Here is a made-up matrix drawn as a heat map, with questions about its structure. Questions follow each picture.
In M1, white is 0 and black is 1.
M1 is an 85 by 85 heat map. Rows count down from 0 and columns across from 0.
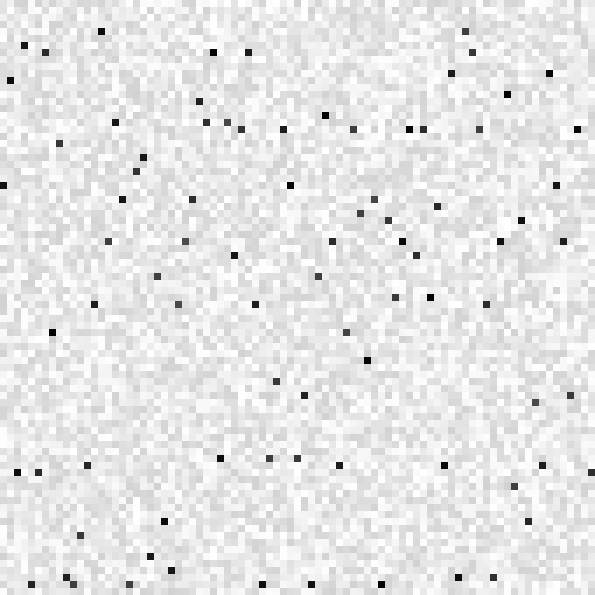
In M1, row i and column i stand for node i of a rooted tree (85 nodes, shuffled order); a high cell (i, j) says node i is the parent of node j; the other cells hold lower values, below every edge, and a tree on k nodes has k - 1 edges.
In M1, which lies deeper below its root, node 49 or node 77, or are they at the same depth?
node 49
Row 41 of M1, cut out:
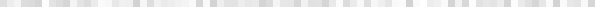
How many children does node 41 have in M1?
0
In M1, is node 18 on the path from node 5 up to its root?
yes
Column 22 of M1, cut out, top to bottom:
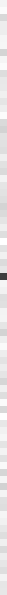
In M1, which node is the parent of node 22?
39
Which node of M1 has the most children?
18
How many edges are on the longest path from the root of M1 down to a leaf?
8
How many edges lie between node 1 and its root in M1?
6
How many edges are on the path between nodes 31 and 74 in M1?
1
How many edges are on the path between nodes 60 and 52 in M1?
7
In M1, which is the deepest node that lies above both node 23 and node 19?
65
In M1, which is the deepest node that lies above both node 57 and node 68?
18
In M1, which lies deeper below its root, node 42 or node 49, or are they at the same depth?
the same depth
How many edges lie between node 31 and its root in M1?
4
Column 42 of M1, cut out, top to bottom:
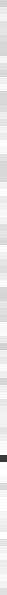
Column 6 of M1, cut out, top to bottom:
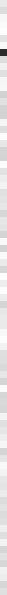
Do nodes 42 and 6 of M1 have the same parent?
no
